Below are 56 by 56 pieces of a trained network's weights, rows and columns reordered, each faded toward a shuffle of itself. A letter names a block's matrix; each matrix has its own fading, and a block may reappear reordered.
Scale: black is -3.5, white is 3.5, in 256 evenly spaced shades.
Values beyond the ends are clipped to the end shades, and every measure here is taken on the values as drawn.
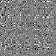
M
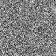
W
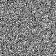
W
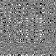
M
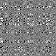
M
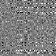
M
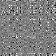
M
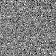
W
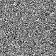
W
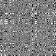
M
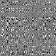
M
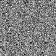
W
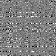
M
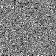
W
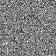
W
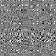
M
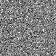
W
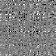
M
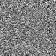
W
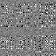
M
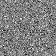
W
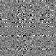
M
